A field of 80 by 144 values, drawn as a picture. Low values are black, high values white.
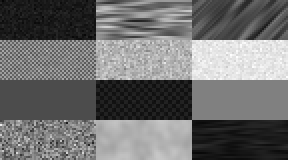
The table splits into 4 rows of 3 panels. Panel 1,1: very low, fine-grained, faint in contrast. Panel 1,2: middling, streaked across, strong in contrast. Panel 1,3: low, slanting up to the right. Panel 2,1: middling, checkered, strong in contrast. Panel 2,2: high, fine-grained. Panel 2,3: very high, fine-grained, faint in contrast. Panel 3,1: low, flat. Panel 3,2: very low, checkered, faint in contrast. Panel 3,3: middling, flat. Panel 4,1: middling, fine-grained, strong in contrast. Panel 4,2: high, blotchy, faint in contrast. Panel 4,3: very low, streaked across, faint in contrast.
